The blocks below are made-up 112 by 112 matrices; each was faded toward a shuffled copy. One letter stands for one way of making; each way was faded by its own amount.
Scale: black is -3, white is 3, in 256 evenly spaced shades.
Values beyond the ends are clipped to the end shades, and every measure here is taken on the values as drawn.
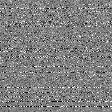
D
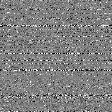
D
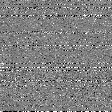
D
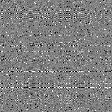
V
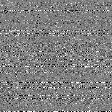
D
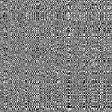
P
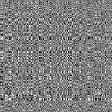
P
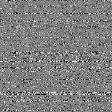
D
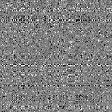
V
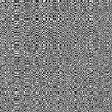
P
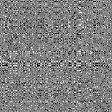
V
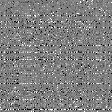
V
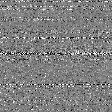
D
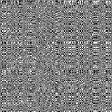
P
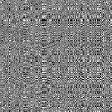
P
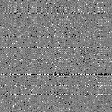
V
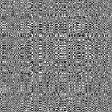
P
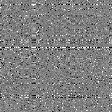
V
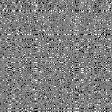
V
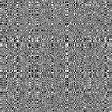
P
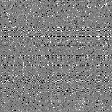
V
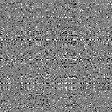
V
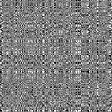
P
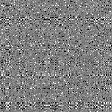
V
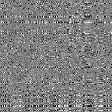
V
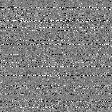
D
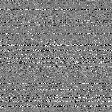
D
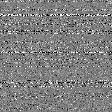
D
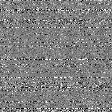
D
